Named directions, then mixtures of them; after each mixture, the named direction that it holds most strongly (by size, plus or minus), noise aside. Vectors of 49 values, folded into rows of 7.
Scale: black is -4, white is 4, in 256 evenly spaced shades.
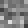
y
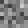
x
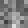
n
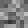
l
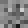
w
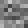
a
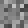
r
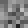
w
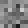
w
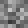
l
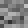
y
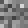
x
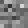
a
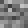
a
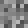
r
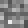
y
